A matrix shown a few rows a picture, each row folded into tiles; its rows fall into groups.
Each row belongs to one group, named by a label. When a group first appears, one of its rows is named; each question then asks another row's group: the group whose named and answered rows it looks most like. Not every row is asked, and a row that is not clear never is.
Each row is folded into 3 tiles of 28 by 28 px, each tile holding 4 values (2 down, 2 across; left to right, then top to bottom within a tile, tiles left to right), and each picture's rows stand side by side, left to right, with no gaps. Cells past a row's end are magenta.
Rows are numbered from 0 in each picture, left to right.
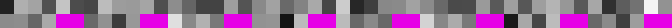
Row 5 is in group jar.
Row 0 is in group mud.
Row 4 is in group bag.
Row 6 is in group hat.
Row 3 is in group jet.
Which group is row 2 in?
jar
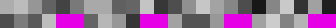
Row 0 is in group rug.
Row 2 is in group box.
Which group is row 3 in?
mud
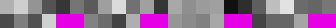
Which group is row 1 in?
box
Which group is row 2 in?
rug
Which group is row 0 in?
rug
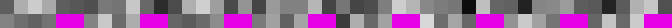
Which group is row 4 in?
hat
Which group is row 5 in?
jar
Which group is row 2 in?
box
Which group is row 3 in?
mud
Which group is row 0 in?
box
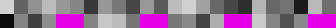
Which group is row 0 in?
hat
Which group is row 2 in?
rug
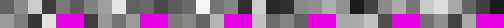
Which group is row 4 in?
bag
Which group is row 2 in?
box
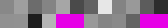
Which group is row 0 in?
jet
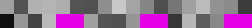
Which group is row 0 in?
hat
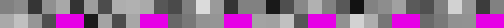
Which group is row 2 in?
box
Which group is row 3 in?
bag
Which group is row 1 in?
hat
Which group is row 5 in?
box
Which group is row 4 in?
bag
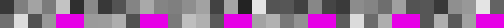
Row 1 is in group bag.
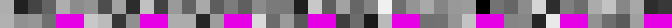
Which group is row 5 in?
rug
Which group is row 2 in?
jet
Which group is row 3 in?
jar
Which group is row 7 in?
rug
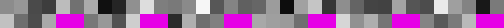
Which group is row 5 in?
rug
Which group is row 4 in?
jar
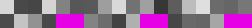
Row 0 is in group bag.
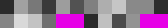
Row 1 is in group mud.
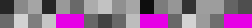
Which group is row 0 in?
mud
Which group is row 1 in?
rug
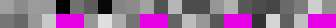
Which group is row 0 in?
rug
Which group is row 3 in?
hat
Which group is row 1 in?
bag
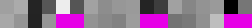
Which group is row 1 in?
rug
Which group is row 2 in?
rug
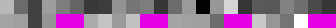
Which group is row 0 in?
jet
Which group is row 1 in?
mud
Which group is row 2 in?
jar
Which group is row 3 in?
mud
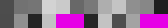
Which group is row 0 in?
hat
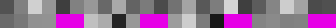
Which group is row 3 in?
box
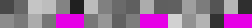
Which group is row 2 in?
jar
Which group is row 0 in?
box
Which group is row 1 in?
jet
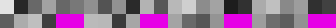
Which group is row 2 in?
rug
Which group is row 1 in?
jet
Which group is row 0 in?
bag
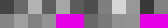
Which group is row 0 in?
mud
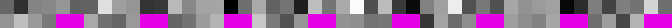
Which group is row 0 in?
bag
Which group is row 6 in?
rug
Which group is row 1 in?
rug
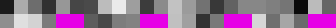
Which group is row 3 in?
jar
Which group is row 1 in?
box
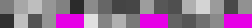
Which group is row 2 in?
box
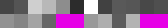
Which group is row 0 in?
box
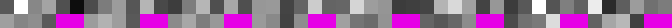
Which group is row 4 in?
rug
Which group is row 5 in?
box
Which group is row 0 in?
rug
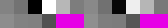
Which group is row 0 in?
bag
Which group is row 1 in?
bag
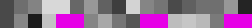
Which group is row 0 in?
hat
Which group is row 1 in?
bag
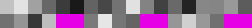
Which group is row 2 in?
bag
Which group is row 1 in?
bag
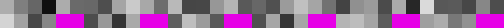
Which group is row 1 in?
hat
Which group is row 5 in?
jet
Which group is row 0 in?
jet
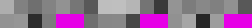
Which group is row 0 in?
jet
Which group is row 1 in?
box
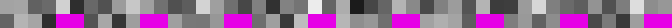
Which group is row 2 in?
box
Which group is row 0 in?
jar
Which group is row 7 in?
hat
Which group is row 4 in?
bag
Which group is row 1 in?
hat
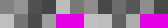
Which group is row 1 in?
jet
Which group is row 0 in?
jet
